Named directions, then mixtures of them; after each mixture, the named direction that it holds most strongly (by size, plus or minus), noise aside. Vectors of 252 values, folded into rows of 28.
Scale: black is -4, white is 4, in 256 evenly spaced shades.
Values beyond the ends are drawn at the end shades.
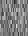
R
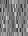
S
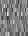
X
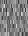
X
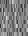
S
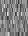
X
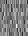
S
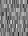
R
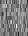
R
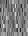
S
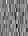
R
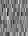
X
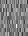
X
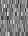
X
